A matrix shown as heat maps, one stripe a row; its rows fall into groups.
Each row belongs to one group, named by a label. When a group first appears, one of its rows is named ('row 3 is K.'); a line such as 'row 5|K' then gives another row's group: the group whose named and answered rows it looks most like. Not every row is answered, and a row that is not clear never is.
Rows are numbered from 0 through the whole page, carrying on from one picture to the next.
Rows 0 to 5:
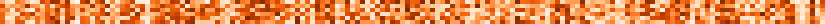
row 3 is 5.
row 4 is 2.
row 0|2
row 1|5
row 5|2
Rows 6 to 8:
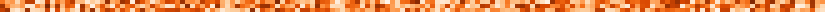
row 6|5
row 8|5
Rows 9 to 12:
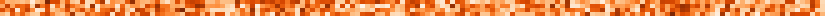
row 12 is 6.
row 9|2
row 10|5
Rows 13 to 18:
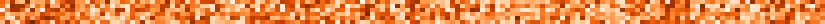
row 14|6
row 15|6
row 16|2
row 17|2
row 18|5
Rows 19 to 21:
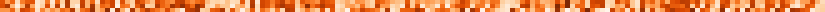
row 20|5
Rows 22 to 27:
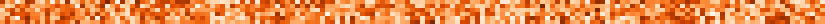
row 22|5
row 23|2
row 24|6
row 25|6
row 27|5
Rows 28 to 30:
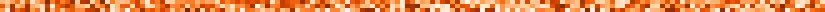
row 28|2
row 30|6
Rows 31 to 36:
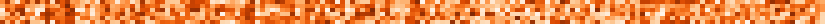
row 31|5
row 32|6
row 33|6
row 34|6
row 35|2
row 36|5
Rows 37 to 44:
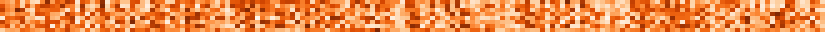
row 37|2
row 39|2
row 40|5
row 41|6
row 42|2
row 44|6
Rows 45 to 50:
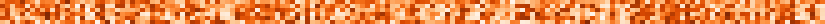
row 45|6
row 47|5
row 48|2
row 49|2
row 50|6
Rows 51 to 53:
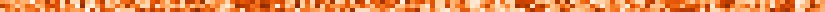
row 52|2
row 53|5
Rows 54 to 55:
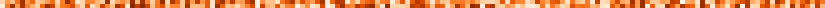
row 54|6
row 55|6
